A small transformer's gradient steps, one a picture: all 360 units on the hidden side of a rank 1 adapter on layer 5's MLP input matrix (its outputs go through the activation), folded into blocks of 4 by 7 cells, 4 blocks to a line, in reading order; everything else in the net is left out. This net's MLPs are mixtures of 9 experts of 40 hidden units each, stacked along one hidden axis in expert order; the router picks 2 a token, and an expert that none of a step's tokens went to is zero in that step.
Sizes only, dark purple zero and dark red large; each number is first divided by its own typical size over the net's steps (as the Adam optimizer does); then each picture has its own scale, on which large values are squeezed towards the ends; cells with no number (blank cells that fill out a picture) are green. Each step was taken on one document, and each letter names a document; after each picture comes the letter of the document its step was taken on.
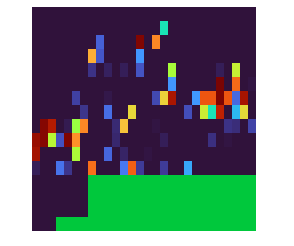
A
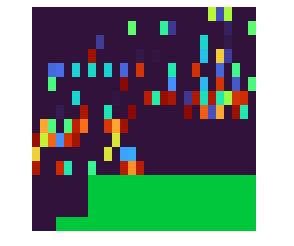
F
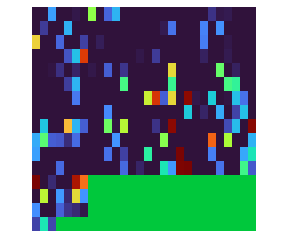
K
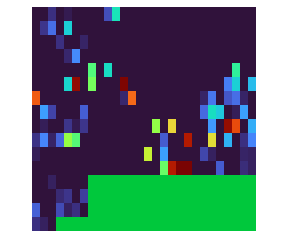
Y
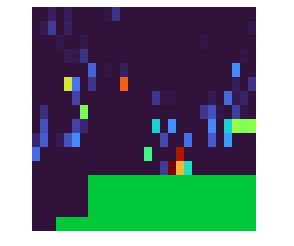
Y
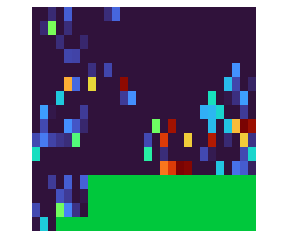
Y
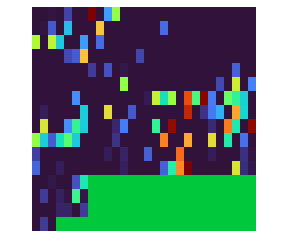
K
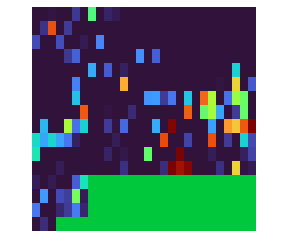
K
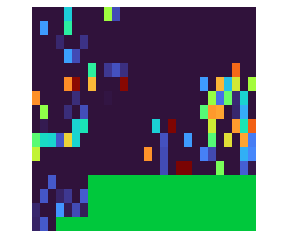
Y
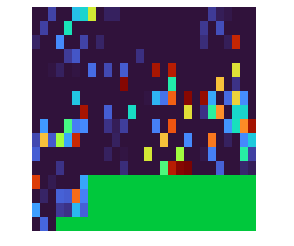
K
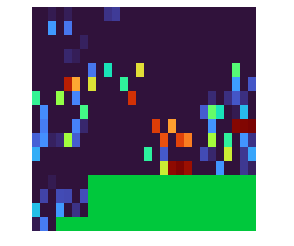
Y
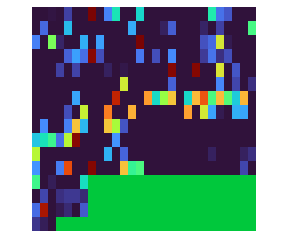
F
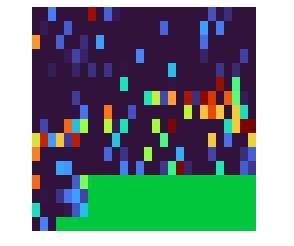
K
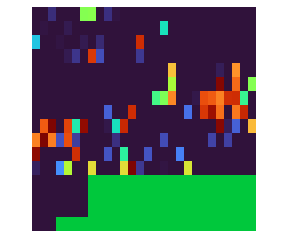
A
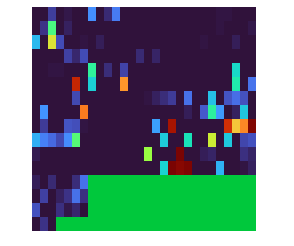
Y
